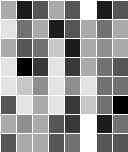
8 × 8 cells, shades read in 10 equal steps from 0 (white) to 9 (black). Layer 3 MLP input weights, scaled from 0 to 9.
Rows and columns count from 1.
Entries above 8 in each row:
0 0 0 1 0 1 0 0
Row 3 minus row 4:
2 -3 -2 1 1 0 -1 -3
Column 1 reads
3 1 3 1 1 6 3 6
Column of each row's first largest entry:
2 4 5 2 7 8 7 1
